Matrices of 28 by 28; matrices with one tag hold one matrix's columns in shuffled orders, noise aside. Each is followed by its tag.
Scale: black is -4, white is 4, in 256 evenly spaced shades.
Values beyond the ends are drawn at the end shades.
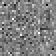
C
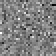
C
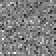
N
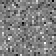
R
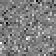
R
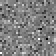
N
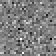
N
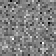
R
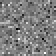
N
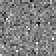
R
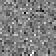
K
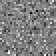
K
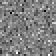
K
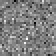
R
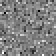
K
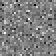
C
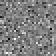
N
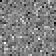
R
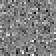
K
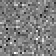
N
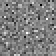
C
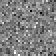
K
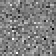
N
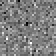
R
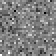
K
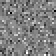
K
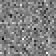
N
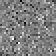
R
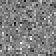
R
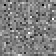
C
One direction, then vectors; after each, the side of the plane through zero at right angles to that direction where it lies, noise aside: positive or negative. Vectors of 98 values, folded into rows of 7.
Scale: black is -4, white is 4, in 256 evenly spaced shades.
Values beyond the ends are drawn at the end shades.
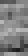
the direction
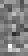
negative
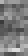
negative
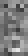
negative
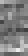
negative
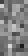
positive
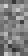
positive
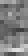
negative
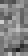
positive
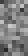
positive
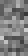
positive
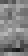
positive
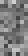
negative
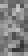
positive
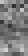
negative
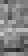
positive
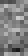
positive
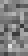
negative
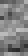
positive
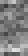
negative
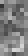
negative
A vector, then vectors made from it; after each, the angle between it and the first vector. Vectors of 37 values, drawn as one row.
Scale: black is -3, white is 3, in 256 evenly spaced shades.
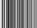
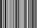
nearly opposite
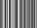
partly opposed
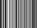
nearly opposite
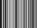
nearly opposite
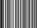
partly opposed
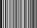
nearly opposite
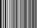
nearly opposite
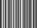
partly opposed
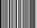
partly opposed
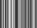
partly opposed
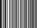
nearly opposite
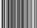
nearly parallel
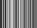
nearly opposite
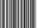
orthogonal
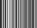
nearly opposite
